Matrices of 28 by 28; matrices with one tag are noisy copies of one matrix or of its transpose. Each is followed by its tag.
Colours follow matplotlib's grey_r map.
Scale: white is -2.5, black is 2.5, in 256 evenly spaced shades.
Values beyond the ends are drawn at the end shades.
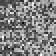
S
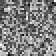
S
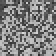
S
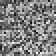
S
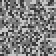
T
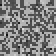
T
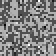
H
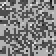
T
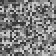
S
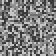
H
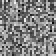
H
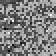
S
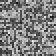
H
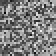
S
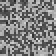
T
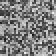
T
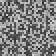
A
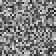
A
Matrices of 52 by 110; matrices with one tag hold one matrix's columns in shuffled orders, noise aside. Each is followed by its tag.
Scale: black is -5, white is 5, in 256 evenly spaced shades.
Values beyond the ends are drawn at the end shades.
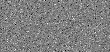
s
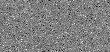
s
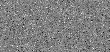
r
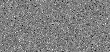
s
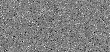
r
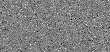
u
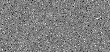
s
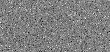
r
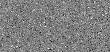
r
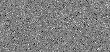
u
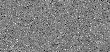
s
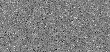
r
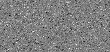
u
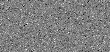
s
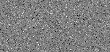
u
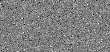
s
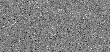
r
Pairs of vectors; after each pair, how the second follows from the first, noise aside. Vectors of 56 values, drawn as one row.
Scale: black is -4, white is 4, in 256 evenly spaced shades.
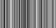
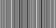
partly zeroed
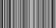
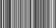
sign-scrambled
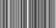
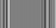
partly zeroed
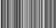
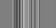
partly zeroed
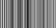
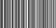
sign-scrambled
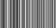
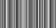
shuffled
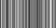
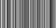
sign-scrambled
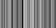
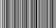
shuffled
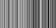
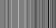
partly zeroed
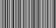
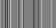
partly zeroed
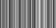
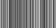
sign-scrambled
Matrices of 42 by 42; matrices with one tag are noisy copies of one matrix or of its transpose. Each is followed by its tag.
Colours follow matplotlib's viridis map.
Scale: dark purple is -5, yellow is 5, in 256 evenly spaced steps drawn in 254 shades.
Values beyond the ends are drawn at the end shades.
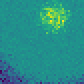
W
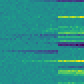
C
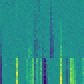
C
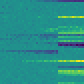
C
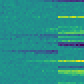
C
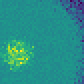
W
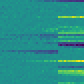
C
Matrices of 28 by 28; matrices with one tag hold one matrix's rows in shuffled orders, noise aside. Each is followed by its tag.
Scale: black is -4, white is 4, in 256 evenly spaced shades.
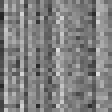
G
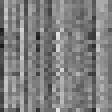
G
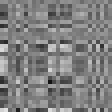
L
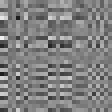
L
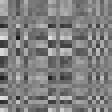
L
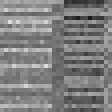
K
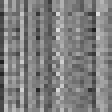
G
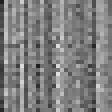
G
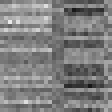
K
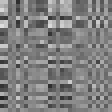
L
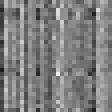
G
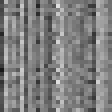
G
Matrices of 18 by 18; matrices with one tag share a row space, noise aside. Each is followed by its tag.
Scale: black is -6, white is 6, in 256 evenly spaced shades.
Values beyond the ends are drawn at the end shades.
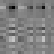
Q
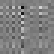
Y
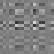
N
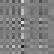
Y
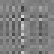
Y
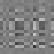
N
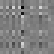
Y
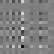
Y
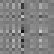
Y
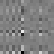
Y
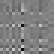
Y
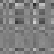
N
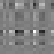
N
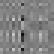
Y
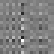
Y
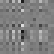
Y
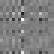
Y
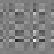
N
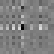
Y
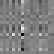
Y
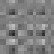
Q
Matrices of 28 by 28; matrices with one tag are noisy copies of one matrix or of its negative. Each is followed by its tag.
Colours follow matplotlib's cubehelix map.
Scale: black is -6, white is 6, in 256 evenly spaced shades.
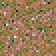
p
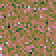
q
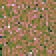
q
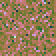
p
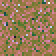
p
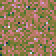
q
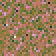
p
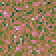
p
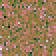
q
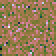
q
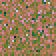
p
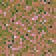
p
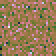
q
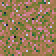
p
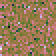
q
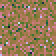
q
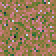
p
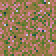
p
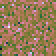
q
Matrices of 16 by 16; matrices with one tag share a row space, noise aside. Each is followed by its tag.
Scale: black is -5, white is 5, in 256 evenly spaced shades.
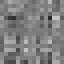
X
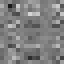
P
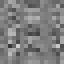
P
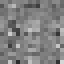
P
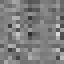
P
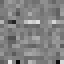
P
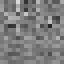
X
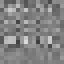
X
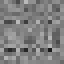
X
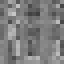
P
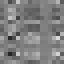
P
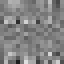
X
